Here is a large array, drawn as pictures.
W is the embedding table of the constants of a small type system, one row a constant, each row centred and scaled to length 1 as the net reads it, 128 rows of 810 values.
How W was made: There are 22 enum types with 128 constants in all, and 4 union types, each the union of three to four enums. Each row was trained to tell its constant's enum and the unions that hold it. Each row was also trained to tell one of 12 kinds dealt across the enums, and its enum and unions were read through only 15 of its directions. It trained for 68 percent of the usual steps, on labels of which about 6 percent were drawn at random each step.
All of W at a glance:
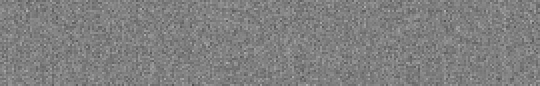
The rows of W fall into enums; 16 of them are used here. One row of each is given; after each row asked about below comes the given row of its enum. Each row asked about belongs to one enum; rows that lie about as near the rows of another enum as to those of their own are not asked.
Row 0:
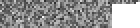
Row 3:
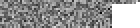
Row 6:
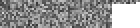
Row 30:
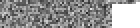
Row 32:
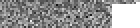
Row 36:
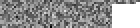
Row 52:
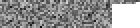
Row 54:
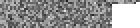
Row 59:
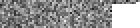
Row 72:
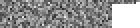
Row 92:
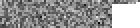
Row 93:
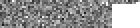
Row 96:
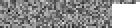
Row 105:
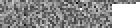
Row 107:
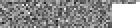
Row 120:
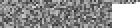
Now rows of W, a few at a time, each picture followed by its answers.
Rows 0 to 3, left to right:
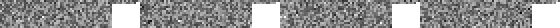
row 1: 6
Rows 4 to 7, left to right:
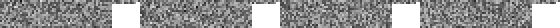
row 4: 3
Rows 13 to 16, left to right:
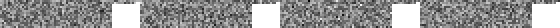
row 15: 72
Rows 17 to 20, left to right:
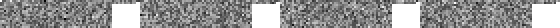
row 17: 54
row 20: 72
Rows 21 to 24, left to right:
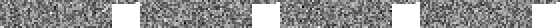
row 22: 72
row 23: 3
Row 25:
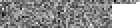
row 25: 107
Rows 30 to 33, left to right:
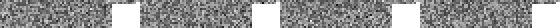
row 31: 105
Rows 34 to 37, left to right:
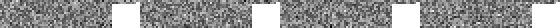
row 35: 3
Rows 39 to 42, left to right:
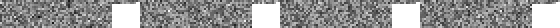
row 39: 59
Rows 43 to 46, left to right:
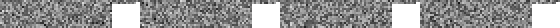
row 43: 105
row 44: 120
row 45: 6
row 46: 52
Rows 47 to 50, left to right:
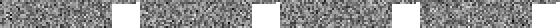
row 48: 92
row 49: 54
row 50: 6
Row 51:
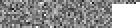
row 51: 30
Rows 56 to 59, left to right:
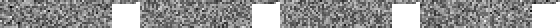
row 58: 30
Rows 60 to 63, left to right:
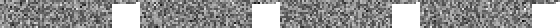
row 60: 30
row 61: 92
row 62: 3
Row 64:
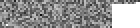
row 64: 105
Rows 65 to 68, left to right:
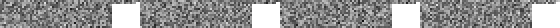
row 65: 3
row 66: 120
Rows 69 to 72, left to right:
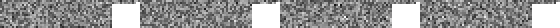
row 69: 105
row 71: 0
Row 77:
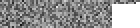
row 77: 52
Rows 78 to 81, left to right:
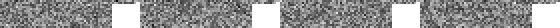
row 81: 6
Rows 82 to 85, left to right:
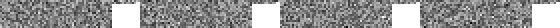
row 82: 3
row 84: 52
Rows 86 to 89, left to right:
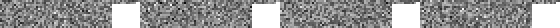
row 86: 120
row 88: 120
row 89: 54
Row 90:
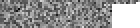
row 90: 0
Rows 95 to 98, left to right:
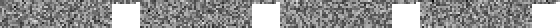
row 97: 72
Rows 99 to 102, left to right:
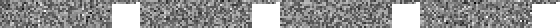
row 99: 6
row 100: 107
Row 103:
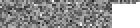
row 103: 0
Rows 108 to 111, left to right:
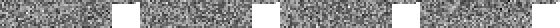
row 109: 30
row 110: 54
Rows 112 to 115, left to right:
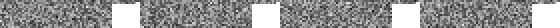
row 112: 120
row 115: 105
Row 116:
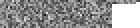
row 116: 54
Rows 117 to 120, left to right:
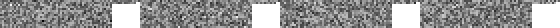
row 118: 54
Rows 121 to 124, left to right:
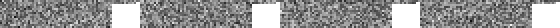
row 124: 120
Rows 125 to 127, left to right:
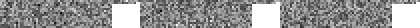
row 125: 92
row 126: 105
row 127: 30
